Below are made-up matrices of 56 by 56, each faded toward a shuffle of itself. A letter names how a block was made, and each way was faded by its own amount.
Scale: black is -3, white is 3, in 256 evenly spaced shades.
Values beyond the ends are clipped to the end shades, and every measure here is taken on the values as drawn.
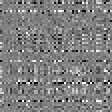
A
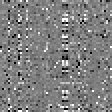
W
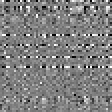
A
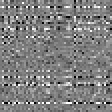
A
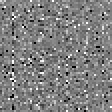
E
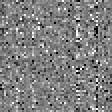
E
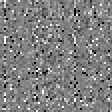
E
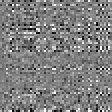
A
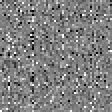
E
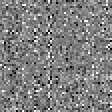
E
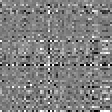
A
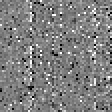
E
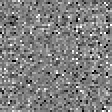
E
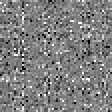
E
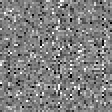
E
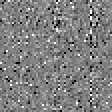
E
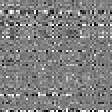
A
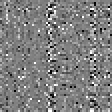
W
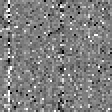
E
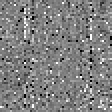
E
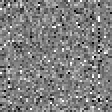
E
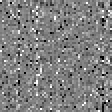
E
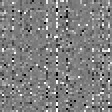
W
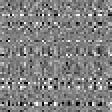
A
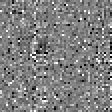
E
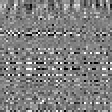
A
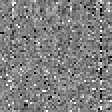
E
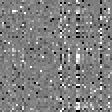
W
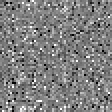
E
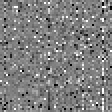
E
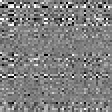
A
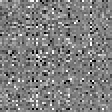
W
